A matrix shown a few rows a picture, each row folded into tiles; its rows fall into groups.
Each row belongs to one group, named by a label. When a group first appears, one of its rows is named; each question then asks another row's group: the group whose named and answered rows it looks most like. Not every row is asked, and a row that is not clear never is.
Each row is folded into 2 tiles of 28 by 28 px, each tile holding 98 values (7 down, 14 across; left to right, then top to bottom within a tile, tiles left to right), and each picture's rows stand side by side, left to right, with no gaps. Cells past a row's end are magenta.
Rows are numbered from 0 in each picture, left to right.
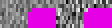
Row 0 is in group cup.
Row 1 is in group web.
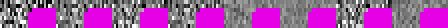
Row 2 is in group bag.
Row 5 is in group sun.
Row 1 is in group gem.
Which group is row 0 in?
gem
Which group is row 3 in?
gem
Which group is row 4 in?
web
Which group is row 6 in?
bag
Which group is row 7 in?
web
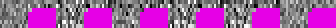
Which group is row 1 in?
bag
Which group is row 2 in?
gem
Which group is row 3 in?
bag
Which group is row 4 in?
bag
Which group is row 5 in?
cup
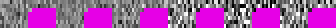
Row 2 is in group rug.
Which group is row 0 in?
web
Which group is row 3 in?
cup
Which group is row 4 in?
gem
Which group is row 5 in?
cup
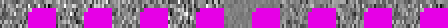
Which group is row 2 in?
cup
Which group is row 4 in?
web
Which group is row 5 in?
rug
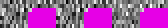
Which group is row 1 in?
web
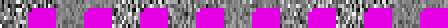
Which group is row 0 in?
gem
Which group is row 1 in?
rug
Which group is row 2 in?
cup
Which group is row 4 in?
bag
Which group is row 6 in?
cup
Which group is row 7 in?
rug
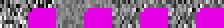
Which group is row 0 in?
gem
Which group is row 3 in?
web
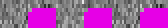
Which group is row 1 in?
bag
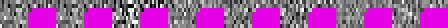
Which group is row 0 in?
gem
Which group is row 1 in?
gem
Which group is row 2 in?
gem
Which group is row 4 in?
web
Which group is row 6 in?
rug
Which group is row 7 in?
cup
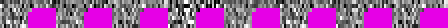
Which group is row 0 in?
bag
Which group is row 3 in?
gem
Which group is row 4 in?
bag
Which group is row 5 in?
bag
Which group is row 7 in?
rug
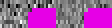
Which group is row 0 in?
gem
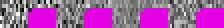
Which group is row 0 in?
cup
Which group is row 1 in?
rug
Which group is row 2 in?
sun
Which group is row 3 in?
bag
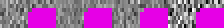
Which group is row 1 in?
sun
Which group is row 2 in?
bag
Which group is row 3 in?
cup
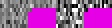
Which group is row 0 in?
rug
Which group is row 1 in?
gem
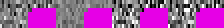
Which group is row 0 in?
gem
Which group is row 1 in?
rug
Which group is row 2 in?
gem
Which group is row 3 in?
gem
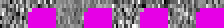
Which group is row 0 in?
web
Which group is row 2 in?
bag
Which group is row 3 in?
cup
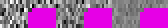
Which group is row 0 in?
cup
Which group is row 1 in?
rug
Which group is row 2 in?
sun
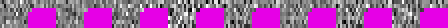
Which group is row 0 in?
bag
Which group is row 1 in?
web
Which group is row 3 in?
cup
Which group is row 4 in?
rug
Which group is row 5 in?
rug
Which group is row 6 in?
rug
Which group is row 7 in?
cup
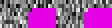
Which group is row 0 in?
gem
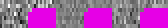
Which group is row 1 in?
bag
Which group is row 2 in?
sun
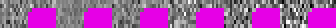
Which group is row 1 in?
sun
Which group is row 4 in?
web
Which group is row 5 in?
bag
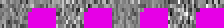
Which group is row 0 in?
rug
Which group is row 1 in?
cup
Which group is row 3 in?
cup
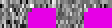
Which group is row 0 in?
rug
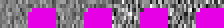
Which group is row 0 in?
bag
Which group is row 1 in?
web
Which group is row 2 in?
cup
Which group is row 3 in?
web
